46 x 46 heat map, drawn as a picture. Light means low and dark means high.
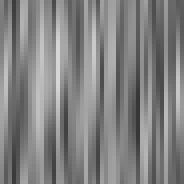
Average level on the scale: 50%. Ninth with the lowest average: middle left. Grain: streaks running down.
